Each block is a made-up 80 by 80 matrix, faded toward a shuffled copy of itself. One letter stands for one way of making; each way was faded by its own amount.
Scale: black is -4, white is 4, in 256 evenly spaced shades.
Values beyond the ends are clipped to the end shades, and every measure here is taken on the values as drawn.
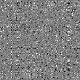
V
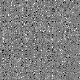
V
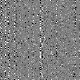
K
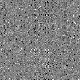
V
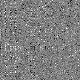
V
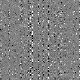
K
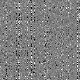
K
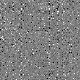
V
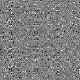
V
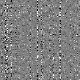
K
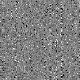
V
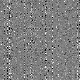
K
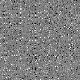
V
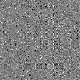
V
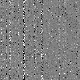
K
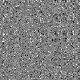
V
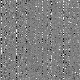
K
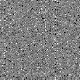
V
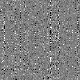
K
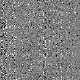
K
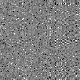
V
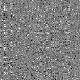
V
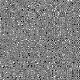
V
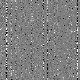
K
